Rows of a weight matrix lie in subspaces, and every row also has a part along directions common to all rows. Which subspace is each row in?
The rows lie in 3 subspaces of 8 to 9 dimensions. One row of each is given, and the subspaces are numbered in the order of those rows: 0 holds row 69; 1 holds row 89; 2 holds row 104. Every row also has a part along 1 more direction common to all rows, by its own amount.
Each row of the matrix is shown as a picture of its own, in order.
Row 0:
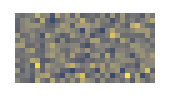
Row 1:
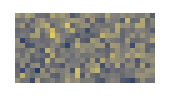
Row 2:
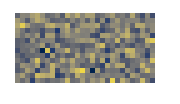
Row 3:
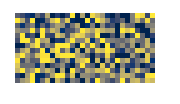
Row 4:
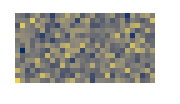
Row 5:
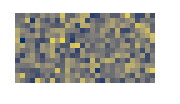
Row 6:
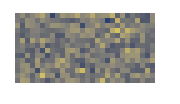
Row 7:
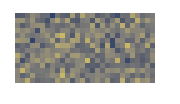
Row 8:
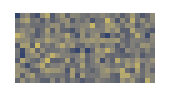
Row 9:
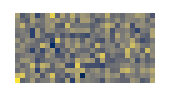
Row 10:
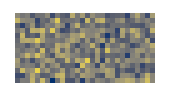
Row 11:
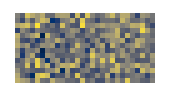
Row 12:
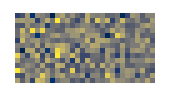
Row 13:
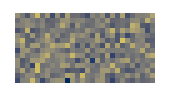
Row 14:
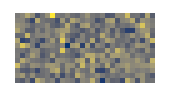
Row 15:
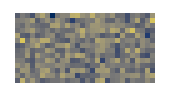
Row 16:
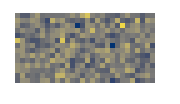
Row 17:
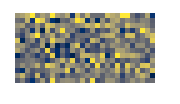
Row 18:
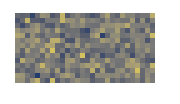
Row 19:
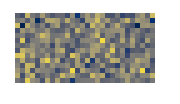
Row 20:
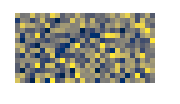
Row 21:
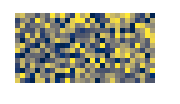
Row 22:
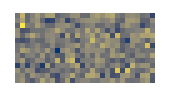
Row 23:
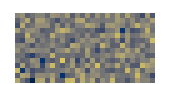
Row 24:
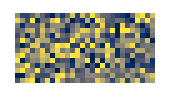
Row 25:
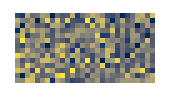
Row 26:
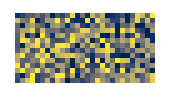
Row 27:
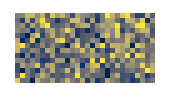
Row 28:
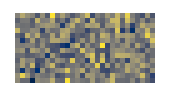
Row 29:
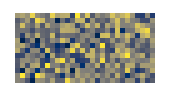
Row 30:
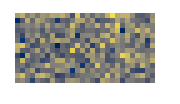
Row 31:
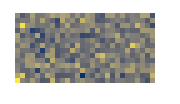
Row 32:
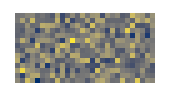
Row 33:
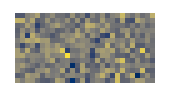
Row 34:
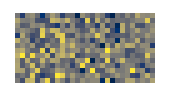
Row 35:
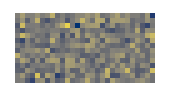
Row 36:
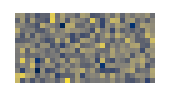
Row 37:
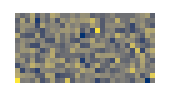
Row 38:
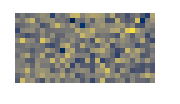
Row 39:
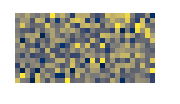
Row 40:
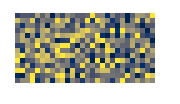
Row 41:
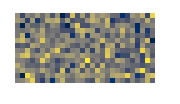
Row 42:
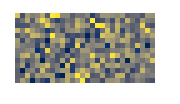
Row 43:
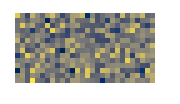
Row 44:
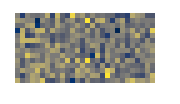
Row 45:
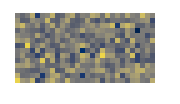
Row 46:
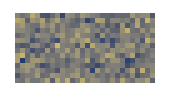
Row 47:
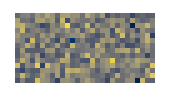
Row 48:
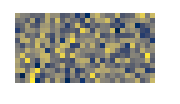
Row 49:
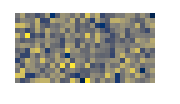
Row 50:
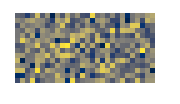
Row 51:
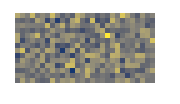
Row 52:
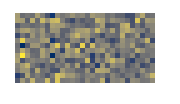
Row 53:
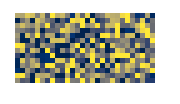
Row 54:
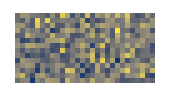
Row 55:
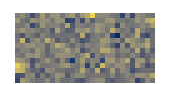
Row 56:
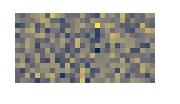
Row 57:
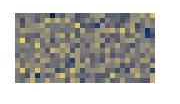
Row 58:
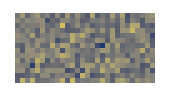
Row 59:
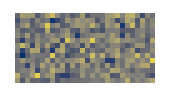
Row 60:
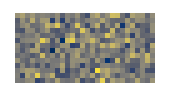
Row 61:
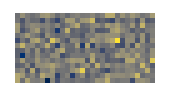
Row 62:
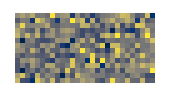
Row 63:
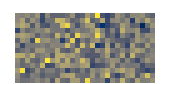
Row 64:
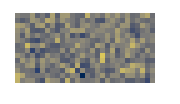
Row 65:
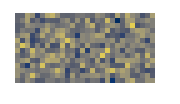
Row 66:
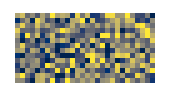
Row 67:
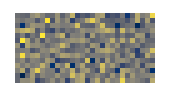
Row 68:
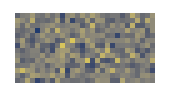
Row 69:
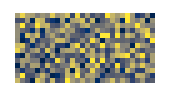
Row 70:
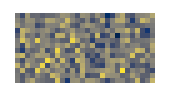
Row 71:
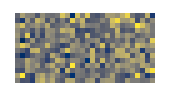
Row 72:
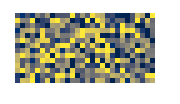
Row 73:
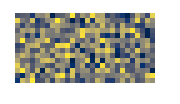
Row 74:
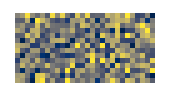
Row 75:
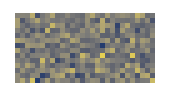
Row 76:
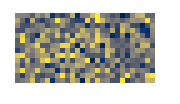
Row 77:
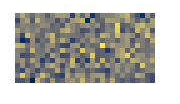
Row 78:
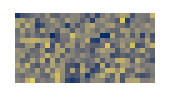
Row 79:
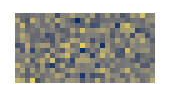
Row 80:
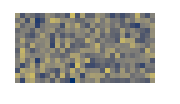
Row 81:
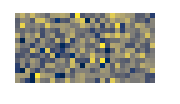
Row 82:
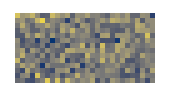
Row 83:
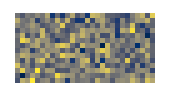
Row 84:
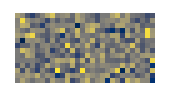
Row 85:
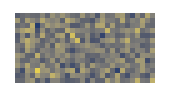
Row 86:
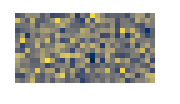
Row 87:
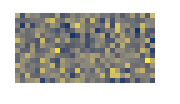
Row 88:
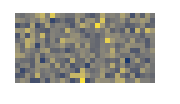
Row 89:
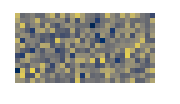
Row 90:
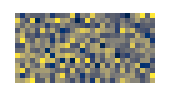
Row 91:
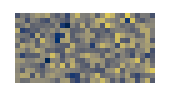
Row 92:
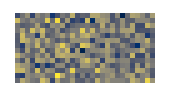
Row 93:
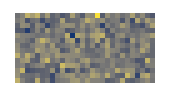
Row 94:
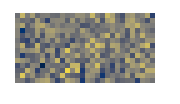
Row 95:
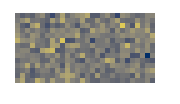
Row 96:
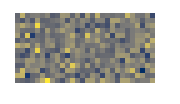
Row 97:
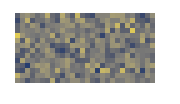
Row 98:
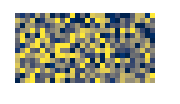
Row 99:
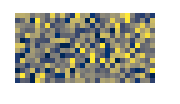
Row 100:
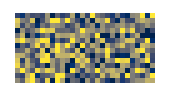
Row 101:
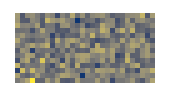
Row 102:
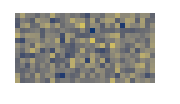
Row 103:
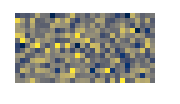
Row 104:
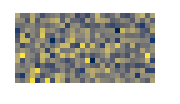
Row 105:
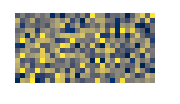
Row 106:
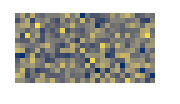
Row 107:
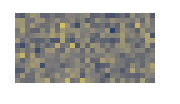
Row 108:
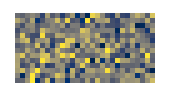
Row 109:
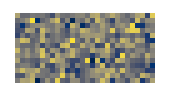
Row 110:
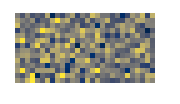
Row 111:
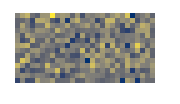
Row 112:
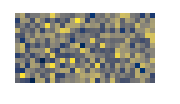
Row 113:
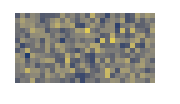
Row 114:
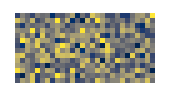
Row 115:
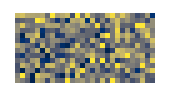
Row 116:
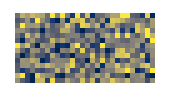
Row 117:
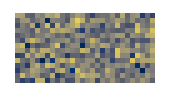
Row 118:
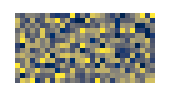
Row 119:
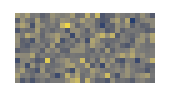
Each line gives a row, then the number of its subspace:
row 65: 2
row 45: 1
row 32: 2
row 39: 0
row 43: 1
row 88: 0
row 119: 0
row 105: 1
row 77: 1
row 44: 1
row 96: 0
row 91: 0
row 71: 0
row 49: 0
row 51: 1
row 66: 0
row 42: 0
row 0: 1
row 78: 0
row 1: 0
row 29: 2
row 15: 2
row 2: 2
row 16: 2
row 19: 1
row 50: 1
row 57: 0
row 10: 1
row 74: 1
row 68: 2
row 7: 2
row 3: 1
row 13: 1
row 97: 2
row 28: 1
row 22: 0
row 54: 1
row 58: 1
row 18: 2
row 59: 2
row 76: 0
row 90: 1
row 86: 0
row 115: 2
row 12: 1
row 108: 2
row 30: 2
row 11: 1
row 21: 1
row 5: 2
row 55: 2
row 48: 2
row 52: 2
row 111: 2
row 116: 0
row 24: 2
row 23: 1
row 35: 0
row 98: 1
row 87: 0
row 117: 1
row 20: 1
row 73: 2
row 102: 2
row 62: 2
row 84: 0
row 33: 0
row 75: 1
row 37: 1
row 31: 1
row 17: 1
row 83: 1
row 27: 0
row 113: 0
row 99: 1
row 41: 0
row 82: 2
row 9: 1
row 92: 1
